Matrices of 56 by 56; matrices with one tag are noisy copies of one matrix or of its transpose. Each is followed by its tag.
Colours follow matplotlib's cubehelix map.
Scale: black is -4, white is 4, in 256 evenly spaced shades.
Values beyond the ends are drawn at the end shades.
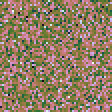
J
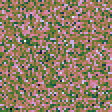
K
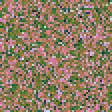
J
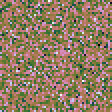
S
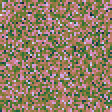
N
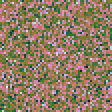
J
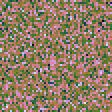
S
